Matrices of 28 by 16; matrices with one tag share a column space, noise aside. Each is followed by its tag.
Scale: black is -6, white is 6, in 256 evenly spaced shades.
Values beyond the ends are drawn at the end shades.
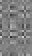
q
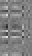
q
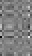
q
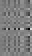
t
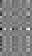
t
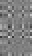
q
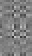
q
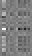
t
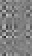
q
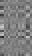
q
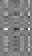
t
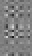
q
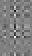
q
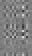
q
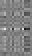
t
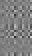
q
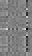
t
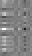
t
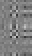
q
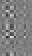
q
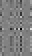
t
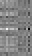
t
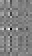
t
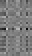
t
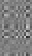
q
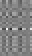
t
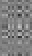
q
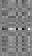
t
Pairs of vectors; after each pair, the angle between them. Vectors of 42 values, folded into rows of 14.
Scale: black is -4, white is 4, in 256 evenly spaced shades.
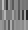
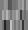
orthogonal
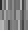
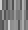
nearly opposite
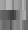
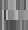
orthogonal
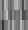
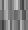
nearly parallel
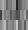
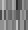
nearly parallel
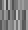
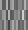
partly opposed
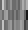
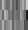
nearly parallel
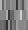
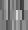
partly aligned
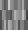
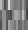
nearly parallel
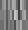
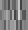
nearly opposite
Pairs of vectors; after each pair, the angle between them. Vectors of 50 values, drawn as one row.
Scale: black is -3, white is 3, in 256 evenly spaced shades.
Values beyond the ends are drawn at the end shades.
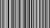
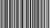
nearly opposite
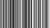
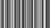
orthogonal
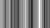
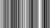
nearly parallel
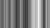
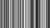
partly opposed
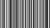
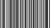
nearly parallel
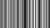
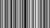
partly aligned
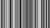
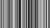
partly aligned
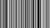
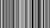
partly aligned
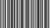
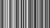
orthogonal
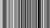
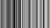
partly opposed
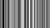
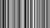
nearly parallel
